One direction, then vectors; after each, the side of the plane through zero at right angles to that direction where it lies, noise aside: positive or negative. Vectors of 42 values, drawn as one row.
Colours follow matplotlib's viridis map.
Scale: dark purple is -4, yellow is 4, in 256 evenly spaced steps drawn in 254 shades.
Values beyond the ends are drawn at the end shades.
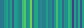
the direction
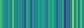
negative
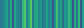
positive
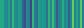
negative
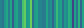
positive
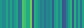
positive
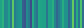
negative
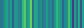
positive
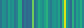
negative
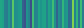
negative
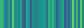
negative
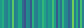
negative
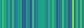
negative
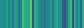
positive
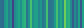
positive
